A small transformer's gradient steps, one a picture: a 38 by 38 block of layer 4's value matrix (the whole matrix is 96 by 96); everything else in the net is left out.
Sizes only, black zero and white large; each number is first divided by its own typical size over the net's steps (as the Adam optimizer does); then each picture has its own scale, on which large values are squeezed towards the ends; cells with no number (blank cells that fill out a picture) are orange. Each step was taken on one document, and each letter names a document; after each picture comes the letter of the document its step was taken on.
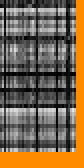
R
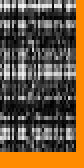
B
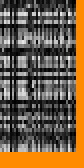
B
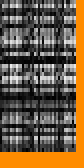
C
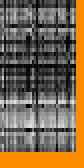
R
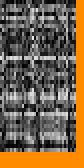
R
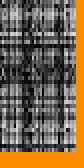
C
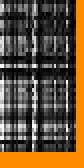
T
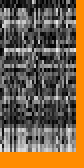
B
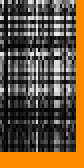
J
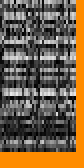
C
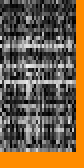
B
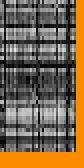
R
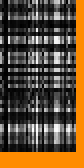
J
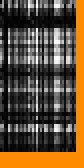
J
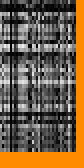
B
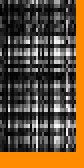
J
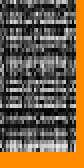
C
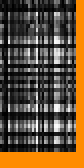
J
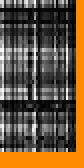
T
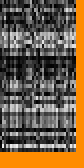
C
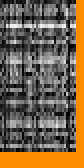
C
